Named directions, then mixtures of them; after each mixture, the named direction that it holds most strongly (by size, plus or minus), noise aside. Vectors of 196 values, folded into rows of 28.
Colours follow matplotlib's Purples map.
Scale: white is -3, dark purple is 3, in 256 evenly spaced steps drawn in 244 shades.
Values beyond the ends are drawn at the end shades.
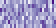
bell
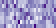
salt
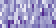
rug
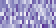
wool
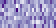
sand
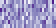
bell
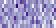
sand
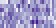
sand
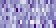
sand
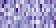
sand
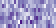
salt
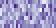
bell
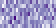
wool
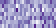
sand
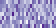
wool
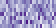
wool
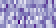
salt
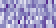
salt
